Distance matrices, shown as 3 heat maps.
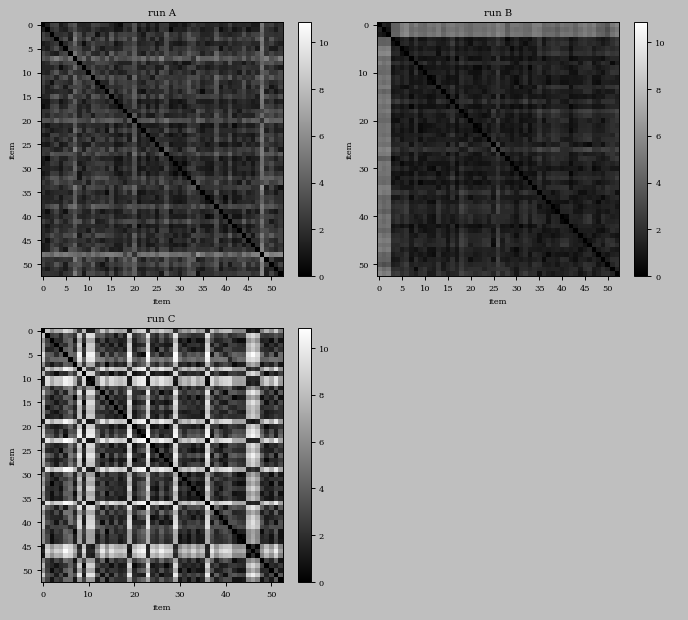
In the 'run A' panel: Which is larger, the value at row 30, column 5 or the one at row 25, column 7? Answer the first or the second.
the second
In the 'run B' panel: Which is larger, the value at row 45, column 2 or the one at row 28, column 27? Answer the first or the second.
the first
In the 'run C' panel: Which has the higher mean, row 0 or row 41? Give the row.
0
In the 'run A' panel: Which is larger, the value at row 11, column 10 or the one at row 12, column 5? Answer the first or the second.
the first
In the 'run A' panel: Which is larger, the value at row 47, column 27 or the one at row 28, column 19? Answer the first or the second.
the first
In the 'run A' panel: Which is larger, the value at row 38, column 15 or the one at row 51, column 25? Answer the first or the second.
the first
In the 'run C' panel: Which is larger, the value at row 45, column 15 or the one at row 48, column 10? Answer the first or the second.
the first
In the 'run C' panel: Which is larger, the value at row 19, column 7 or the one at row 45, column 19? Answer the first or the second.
the first
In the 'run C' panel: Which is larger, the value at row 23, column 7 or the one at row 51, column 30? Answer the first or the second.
the first
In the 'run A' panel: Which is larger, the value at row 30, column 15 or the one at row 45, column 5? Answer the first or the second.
the first
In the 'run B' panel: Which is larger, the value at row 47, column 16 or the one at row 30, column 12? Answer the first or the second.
the first
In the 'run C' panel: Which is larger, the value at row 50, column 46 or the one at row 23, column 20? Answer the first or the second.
the second
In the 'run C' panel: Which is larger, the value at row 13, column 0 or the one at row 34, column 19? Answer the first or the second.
the first
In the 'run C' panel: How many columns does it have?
53
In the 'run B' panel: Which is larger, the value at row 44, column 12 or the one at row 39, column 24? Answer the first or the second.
the second
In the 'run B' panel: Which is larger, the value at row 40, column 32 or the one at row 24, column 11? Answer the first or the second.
the first
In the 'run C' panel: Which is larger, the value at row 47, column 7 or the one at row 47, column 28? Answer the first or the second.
the second
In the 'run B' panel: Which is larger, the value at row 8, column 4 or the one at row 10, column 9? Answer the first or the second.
the first
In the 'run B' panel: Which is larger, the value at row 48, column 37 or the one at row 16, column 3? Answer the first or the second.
the second
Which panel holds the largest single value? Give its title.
run C
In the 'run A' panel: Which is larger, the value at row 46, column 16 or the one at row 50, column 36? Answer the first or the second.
the second
